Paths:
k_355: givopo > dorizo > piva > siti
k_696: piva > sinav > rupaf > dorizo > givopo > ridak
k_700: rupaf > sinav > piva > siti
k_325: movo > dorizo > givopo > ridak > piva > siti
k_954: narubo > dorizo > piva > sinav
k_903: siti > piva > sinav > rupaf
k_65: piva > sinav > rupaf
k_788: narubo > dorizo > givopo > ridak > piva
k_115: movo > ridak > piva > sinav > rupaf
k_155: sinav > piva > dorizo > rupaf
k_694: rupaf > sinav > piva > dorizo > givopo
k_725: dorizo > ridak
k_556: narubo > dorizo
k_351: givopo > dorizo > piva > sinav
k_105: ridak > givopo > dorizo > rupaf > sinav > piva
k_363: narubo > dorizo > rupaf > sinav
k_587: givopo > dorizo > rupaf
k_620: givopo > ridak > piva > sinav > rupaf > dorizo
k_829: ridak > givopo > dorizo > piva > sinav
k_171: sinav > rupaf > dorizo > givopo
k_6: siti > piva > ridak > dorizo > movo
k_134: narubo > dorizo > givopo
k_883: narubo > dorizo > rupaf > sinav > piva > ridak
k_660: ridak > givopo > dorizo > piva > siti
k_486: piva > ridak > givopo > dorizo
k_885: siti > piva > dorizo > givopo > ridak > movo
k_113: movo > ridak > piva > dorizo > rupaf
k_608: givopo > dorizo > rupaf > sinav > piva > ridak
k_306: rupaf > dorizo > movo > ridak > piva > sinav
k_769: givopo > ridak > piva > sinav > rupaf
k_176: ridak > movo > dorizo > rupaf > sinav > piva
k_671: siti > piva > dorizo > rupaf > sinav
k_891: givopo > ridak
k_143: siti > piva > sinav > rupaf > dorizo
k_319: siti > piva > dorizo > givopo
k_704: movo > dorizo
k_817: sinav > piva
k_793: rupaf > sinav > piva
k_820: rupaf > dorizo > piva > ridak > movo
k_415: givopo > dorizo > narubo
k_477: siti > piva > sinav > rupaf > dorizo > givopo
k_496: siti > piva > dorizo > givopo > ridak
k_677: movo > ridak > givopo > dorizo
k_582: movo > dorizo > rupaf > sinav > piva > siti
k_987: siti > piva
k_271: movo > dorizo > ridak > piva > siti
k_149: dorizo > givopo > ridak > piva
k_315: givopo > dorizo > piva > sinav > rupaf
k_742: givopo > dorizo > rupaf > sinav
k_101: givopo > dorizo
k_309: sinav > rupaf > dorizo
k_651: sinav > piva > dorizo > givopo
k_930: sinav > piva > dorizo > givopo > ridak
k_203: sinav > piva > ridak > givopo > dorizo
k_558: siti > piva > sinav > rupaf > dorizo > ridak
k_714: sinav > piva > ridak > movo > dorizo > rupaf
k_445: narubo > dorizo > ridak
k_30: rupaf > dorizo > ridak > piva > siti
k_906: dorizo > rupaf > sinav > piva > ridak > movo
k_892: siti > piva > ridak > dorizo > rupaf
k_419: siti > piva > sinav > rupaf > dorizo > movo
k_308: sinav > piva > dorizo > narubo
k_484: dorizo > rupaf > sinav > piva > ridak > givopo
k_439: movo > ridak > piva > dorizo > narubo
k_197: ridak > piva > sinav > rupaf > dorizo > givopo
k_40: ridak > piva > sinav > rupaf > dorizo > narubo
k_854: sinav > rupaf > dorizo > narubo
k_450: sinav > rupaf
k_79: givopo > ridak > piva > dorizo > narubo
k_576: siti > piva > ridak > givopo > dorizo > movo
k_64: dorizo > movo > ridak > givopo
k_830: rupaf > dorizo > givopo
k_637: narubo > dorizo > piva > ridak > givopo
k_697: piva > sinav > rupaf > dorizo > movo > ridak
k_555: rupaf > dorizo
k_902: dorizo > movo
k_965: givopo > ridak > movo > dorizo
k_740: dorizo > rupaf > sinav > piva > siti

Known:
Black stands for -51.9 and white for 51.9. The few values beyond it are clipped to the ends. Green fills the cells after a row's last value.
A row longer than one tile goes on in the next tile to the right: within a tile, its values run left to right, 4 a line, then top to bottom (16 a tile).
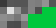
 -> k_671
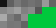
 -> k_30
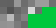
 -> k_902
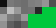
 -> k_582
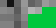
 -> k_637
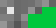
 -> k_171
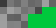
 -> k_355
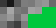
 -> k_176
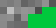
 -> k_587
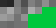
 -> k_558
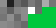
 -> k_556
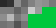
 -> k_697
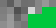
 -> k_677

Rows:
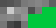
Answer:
k_65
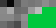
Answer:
k_608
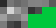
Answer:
k_903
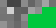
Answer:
k_651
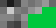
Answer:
k_105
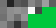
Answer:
k_854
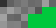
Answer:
k_660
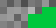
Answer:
k_555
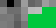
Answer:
k_788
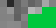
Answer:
k_486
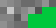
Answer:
k_830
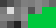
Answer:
k_769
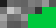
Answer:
k_740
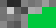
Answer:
k_351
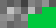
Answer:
k_309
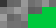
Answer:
k_987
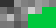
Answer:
k_820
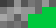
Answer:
k_892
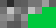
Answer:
k_620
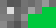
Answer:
k_197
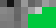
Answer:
k_149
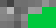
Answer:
k_696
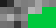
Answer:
k_906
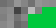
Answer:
k_64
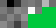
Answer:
k_308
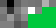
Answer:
k_439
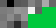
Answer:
k_40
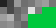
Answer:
k_6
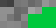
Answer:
k_496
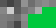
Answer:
k_484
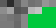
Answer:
k_930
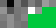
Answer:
k_445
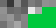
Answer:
k_725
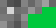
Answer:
k_694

